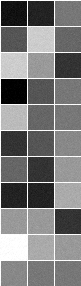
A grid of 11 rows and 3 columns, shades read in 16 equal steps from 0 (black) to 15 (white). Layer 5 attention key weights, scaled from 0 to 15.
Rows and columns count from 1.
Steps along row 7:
down up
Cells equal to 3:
4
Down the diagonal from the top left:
1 12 3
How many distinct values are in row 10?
3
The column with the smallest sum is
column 2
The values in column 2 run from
2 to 12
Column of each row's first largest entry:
3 2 1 3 1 3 3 3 1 1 1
